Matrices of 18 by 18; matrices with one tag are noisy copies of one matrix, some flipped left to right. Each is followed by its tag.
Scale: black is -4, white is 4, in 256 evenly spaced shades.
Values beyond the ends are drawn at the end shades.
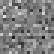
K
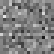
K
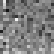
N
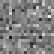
K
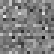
K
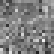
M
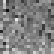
N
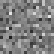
K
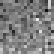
N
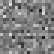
K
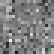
M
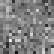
M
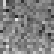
N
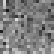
N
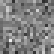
M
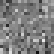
M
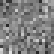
M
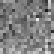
N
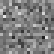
K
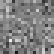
M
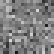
M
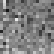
N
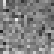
N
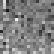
N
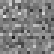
K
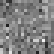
M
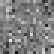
M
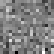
M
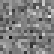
K
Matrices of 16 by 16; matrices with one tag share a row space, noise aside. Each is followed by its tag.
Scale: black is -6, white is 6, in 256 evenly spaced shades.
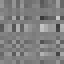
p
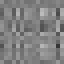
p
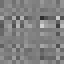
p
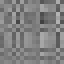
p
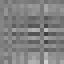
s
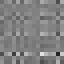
p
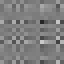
p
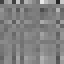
p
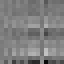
s
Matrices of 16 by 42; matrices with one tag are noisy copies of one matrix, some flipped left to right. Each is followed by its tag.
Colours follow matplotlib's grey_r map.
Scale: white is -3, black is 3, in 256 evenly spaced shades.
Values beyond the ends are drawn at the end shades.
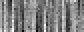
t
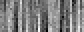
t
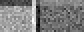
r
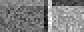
r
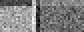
r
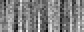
t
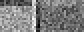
r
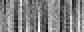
t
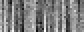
t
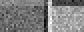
r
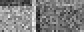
r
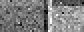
r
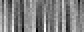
t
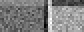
r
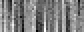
t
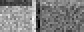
r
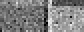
r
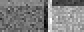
r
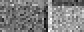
r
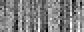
t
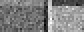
r
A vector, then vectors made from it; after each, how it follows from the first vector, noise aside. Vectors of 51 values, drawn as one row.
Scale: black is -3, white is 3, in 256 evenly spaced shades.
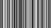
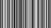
copied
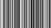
wrapped around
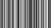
reversed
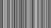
shrunk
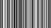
copied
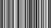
reversed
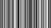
reversed
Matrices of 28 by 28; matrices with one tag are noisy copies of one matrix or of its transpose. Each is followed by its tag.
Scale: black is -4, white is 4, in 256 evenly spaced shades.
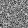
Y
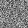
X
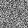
X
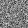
Y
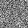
X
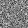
Y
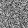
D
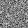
Y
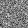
Y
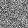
X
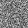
D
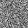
D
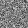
Y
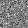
Y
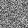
X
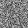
D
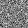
Y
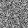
D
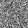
D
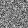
Y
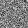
Y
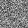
X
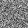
D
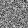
Y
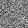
X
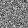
Y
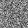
D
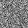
D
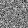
Y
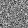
Y
